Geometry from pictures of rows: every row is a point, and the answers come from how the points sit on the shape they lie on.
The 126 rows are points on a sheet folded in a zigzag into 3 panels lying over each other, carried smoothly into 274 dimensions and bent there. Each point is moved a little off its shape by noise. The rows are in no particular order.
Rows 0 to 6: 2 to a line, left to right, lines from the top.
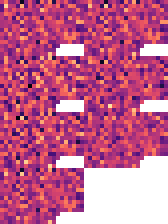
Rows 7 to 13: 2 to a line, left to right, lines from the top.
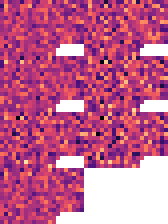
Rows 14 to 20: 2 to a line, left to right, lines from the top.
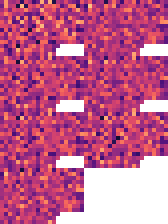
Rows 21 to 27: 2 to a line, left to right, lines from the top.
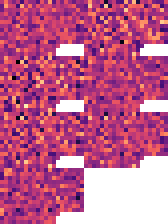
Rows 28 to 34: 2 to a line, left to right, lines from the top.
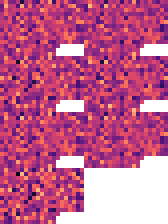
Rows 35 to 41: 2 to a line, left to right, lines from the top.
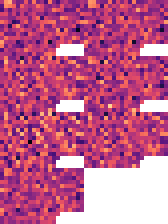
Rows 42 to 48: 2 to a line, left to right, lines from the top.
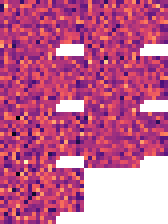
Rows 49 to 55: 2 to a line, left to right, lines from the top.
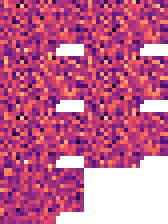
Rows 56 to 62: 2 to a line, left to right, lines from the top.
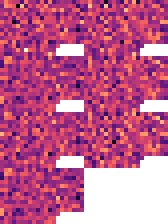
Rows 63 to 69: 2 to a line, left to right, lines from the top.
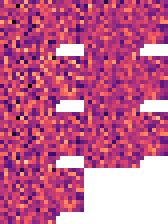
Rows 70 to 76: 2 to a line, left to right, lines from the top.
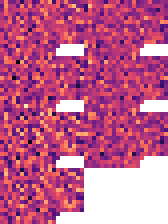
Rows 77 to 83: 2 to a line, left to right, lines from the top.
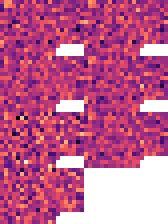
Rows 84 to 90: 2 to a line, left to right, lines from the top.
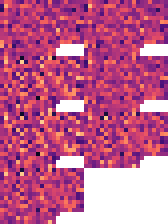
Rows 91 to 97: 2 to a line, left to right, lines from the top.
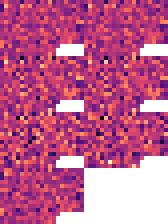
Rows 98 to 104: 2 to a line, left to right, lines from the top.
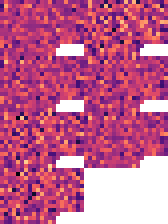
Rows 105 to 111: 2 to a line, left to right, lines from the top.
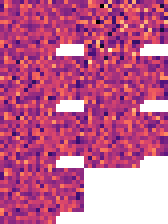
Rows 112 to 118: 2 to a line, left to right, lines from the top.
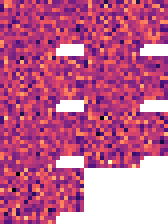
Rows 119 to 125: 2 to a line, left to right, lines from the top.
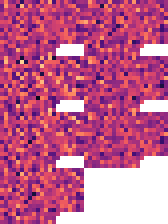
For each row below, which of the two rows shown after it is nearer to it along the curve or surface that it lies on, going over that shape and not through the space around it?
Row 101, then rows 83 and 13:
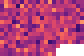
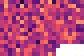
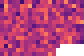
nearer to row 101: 83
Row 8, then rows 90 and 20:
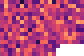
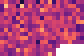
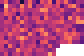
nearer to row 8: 20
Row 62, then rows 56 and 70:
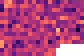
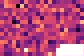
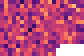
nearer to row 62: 56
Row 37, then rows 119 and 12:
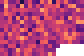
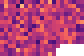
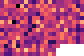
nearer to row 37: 119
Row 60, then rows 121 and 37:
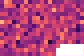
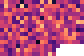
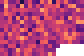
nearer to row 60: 37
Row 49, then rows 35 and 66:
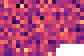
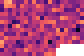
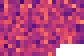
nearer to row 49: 35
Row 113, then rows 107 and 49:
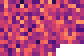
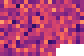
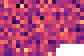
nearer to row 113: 107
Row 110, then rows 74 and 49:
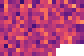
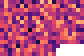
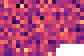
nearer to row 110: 74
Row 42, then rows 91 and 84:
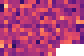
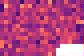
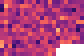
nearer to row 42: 84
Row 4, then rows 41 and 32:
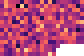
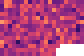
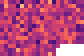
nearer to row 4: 32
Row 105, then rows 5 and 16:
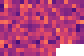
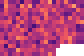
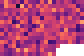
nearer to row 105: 5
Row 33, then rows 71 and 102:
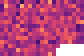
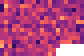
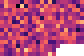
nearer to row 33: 71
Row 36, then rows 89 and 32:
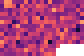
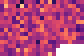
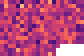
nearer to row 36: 32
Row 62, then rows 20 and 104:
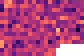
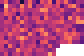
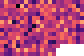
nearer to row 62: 20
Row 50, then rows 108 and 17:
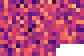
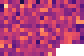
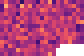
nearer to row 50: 17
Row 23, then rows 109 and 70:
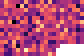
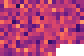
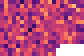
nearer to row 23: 109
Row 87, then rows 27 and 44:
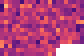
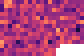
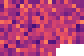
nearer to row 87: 27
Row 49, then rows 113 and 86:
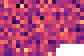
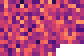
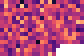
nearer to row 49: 86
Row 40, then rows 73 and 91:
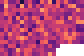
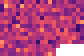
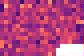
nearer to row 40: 91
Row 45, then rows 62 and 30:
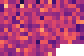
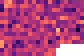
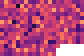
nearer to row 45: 62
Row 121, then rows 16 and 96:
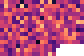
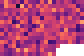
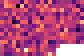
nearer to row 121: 96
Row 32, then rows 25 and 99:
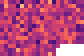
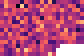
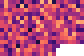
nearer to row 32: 99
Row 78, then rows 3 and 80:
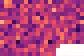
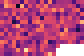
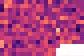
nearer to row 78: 80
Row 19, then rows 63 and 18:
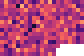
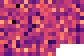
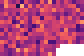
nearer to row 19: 63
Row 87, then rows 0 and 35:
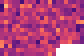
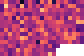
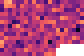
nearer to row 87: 35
